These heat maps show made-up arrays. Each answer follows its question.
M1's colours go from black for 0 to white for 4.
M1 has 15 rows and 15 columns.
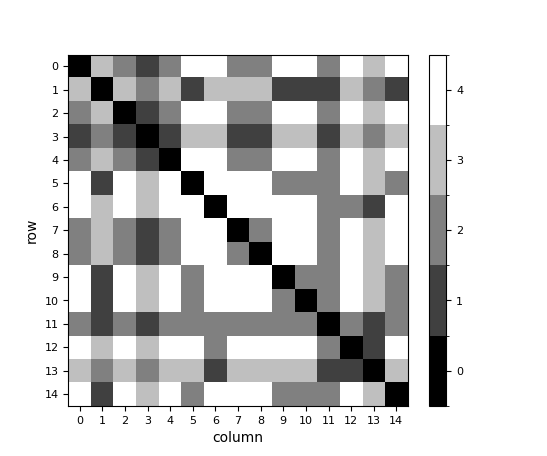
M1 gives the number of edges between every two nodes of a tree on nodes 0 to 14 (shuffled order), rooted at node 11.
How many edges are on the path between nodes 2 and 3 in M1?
1
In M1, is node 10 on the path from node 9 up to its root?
no
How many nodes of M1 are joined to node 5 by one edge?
1
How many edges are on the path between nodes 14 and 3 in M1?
3
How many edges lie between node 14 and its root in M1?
2
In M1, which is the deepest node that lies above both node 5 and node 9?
1
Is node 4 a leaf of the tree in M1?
yes
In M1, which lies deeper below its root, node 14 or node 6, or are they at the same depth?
the same depth
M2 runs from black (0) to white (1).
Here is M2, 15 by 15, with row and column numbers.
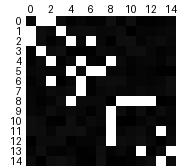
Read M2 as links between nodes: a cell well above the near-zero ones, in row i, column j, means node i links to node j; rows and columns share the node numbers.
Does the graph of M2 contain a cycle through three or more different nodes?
yes
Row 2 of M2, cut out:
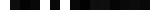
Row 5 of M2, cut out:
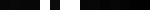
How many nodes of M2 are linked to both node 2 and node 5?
2
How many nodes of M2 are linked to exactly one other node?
6
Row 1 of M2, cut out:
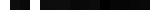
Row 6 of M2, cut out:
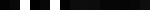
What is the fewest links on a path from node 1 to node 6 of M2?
3
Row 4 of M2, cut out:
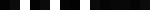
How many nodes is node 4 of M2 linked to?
3
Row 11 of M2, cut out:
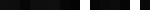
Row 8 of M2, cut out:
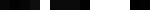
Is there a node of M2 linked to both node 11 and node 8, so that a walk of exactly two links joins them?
no
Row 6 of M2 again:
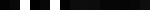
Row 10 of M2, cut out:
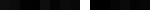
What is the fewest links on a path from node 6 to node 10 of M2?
4
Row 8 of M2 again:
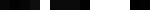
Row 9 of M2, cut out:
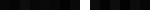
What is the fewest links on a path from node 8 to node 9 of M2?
1
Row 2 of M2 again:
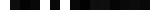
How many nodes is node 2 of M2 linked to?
3
